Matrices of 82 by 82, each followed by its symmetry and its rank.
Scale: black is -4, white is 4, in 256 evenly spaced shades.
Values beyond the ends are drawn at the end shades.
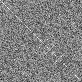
symmetric, full rank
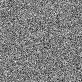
neither, full rank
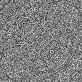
symmetric, full rank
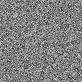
symmetric, full rank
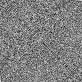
symmetric, full rank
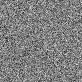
neither, full rank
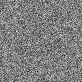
neither, full rank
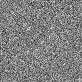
symmetric, full rank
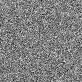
neither, full rank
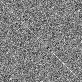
symmetric, full rank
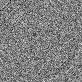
symmetric, full rank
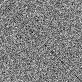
symmetric, full rank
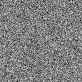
neither, full rank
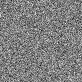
neither, full rank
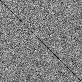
symmetric, full rank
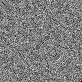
symmetric, full rank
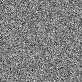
neither, full rank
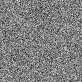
neither, full rank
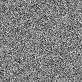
neither, full rank
